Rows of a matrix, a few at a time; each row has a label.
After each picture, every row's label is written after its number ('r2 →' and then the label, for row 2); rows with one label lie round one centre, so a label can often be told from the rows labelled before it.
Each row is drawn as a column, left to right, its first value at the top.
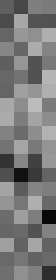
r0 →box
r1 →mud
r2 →box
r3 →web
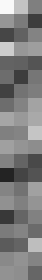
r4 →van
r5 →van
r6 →box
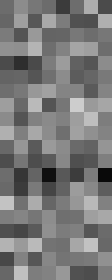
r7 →box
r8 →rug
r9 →box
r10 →mud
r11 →mud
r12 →box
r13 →box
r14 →mud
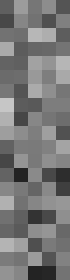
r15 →box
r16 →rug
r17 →web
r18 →web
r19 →mud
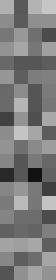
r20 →rug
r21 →box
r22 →rug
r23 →van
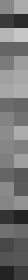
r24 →web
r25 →web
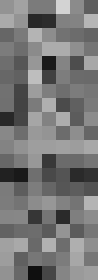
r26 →rug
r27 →rug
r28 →web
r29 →box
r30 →van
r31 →rug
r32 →mud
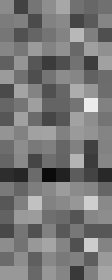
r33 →rug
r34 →mud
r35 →box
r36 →rug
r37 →rug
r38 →web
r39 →box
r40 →mud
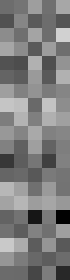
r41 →box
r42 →box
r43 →web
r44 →box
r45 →web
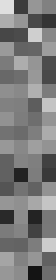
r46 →van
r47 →mud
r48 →web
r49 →box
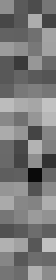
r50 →box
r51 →box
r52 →mud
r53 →box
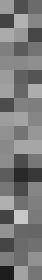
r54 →web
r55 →mud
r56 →mud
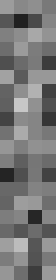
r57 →rug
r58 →box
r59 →web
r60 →rug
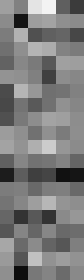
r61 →rug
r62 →web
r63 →van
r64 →van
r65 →mud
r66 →mud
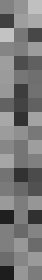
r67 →web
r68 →rug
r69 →van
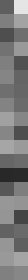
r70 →mud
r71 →van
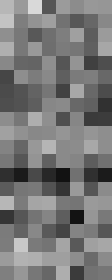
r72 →van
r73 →rug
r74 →van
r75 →mud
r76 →rug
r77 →web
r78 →rug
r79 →rug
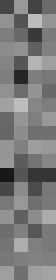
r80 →mud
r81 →box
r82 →mud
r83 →mud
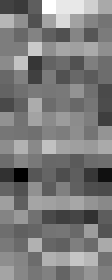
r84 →mud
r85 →mud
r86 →box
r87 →van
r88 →van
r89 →van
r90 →van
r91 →rug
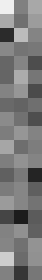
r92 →van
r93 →web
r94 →rug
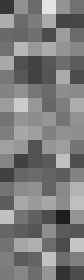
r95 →mud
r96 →box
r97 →box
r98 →van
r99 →web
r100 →box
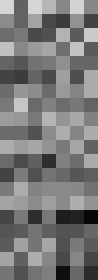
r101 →van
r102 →box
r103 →van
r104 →box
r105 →web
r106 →van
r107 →web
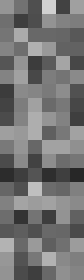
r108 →rug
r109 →web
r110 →box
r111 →van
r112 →mud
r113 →rug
